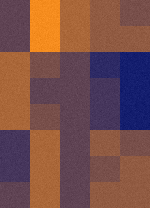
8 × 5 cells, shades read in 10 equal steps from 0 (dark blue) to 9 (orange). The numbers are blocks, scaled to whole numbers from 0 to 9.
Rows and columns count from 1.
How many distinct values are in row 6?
5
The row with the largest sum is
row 2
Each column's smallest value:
2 3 3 1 0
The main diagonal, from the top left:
3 9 3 2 0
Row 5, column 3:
3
